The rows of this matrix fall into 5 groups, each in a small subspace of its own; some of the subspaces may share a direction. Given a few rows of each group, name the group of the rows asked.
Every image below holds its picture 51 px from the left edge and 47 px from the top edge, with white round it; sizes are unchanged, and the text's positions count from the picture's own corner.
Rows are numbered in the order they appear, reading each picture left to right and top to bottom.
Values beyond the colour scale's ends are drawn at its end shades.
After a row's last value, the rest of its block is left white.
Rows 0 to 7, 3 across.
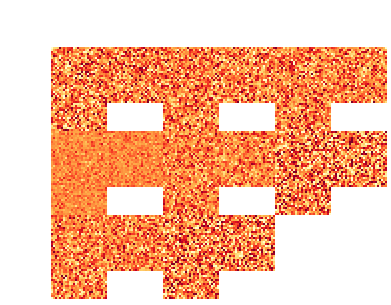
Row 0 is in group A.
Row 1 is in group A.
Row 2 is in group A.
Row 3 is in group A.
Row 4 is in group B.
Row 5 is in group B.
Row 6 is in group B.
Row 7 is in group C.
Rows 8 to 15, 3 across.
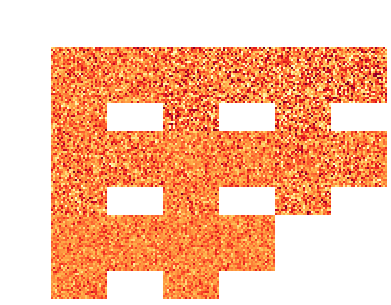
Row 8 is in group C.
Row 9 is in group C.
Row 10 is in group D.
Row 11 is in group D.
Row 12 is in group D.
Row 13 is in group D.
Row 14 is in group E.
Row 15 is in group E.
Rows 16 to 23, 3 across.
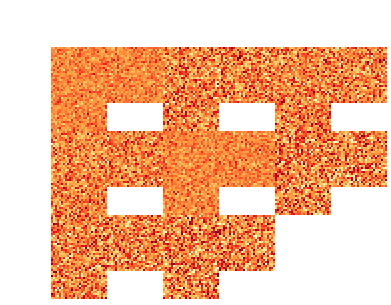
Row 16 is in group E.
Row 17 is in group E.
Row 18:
E
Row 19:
A
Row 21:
D
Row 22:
C
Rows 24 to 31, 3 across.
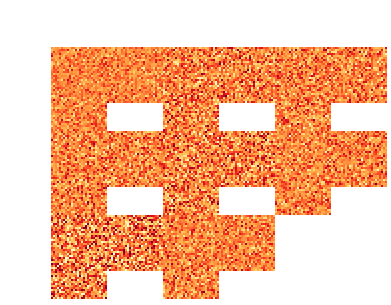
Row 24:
E
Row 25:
E
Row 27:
E
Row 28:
C
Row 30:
E
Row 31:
B
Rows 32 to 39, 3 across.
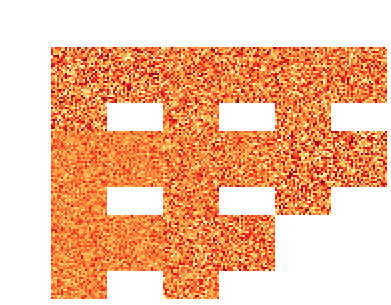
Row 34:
B
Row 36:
E
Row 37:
E
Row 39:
A
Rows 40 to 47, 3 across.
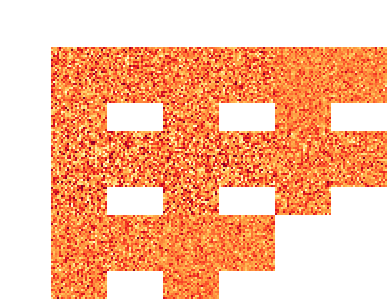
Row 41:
B
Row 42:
C
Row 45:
B
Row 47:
A
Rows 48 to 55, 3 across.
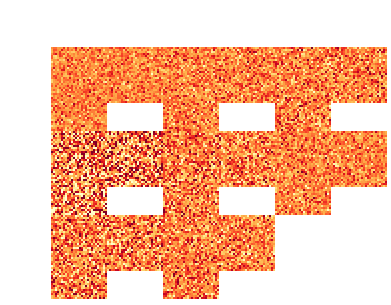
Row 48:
B
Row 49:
D
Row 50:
E
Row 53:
D
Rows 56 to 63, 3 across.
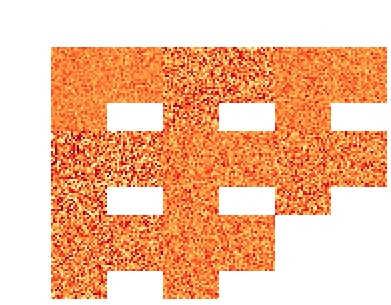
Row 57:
C
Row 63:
D
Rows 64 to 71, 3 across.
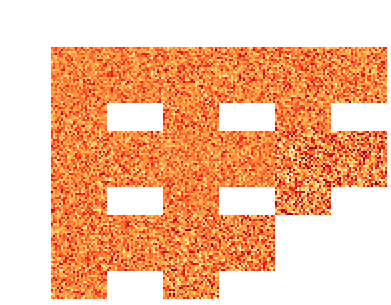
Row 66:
A
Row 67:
C
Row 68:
E
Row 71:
C
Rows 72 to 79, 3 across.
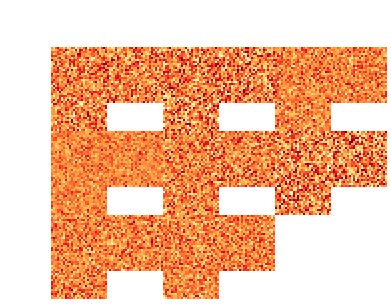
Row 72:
E
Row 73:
E
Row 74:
A
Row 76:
C
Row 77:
E
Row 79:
A
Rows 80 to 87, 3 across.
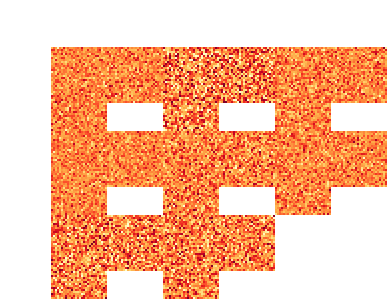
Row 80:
E
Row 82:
D
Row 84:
B
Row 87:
D
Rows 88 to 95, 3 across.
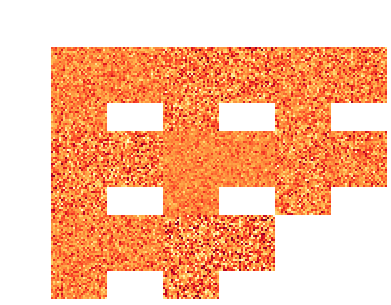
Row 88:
B
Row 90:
A
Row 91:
D
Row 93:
A
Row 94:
C
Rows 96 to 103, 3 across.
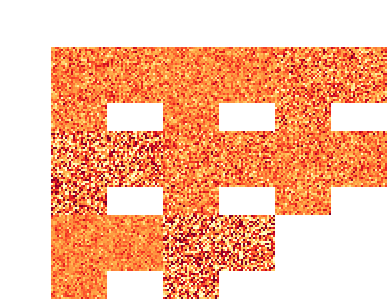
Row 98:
D
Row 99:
E
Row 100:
D
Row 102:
A
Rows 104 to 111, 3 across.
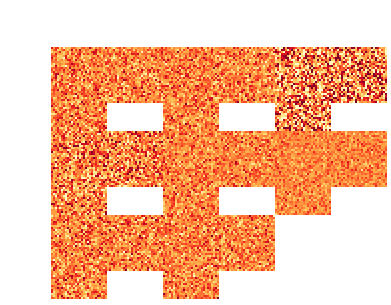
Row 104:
D
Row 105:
A
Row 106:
D
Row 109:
B
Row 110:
A
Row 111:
C
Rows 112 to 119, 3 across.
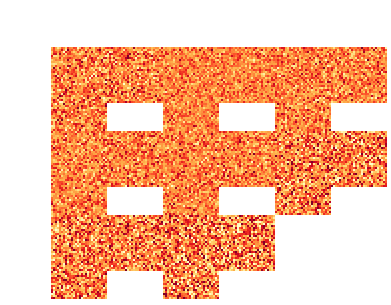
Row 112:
B
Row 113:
C
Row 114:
C
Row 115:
A
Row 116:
E
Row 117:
E
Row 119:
D
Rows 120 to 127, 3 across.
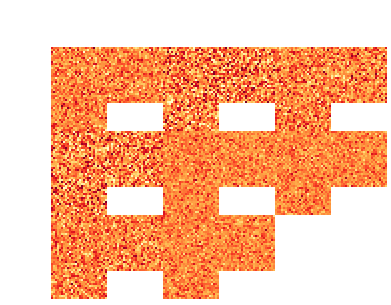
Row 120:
C
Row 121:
E
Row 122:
B
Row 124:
A
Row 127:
A
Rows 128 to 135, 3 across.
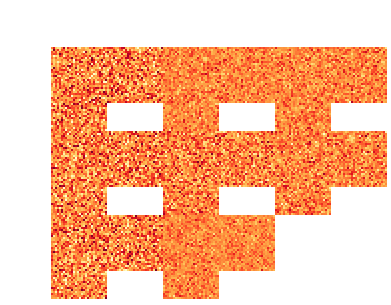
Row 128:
C
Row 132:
A
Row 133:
A
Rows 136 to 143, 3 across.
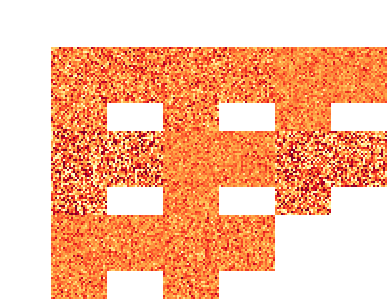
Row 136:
A
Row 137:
E
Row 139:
D
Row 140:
E
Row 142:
D
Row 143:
D
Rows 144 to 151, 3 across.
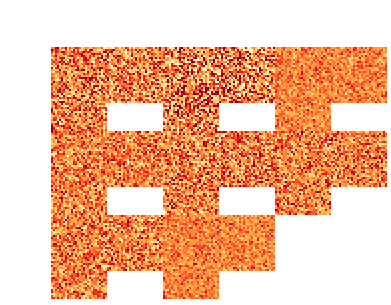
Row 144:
A
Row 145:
C
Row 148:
A
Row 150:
A
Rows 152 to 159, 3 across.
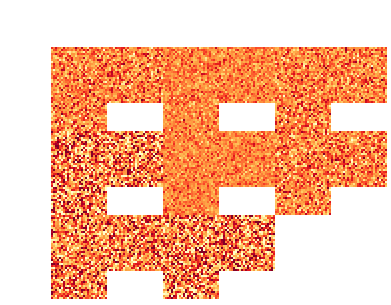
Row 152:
B
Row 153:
E
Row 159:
B
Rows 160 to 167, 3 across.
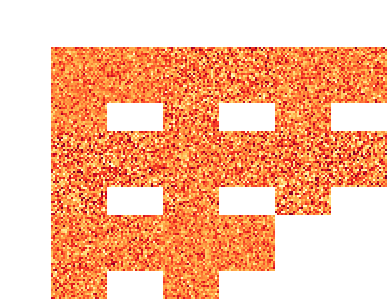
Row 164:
C
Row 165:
E
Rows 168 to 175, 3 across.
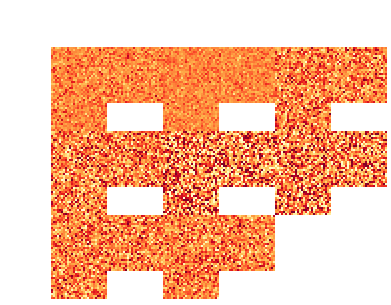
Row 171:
A
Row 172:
D
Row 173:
B
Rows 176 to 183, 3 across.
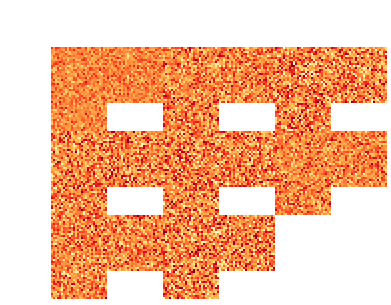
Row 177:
E
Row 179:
D
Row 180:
A
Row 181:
E
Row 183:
E
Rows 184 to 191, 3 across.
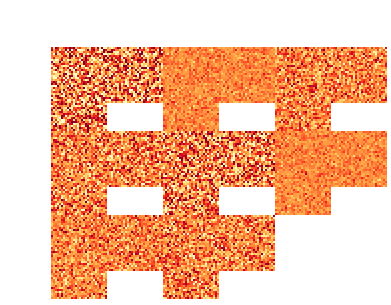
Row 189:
D
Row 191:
D
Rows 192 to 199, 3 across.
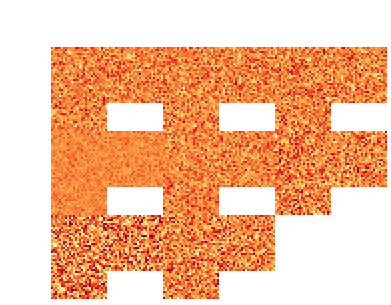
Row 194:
D
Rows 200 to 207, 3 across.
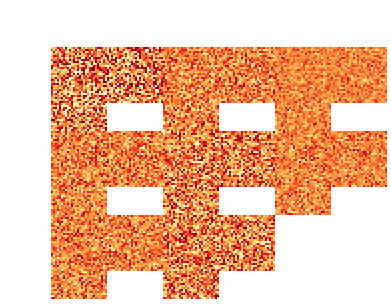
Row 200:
C
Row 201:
B
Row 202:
B
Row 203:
E
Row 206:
D
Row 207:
D
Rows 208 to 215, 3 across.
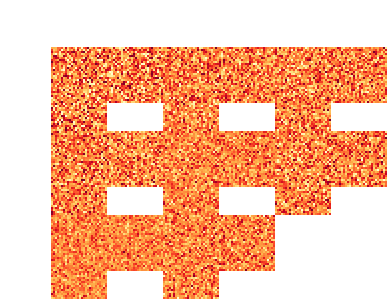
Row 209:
E
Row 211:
A
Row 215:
C
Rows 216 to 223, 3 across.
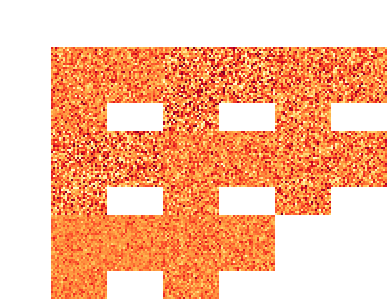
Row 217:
B
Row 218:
E
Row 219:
C
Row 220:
D
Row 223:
A
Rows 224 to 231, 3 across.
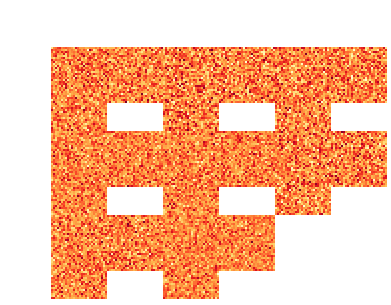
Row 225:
D
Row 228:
A
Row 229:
E
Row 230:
D
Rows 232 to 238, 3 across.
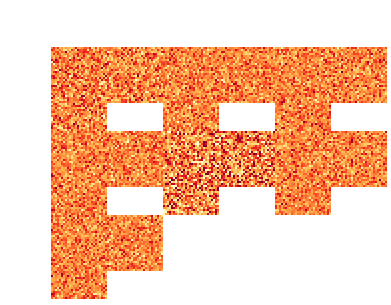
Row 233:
D
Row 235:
E
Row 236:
A
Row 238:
C
